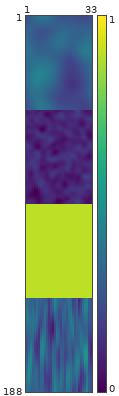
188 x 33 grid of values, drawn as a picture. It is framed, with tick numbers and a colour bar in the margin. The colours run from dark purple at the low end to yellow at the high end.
The table splits into 4 rows of 1 panel. Panel 1,1: low, smooth. Panel 2,1: very low, blotchy, faint in contrast. Panel 3,1: very high, flat. Panel 4,1: low, streaked downward.
